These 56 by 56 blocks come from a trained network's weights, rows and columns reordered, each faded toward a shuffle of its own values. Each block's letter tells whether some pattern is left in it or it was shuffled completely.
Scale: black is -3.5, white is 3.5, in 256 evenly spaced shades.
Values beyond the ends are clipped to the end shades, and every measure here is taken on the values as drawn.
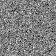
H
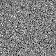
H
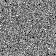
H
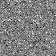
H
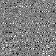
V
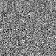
V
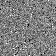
H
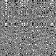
V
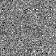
V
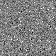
H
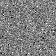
H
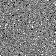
H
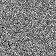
H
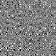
V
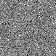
H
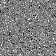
H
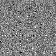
V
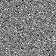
H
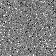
H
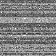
V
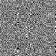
V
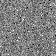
H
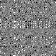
V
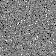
H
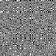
V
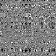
V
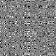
V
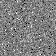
H
